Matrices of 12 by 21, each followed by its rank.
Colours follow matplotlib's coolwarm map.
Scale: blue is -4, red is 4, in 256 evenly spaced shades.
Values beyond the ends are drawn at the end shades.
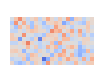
full rank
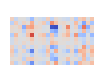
two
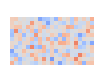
full rank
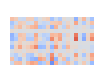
two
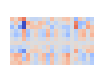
two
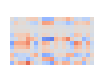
two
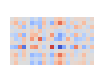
two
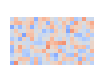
full rank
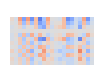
two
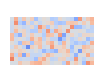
full rank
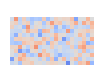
full rank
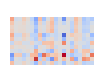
two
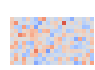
full rank
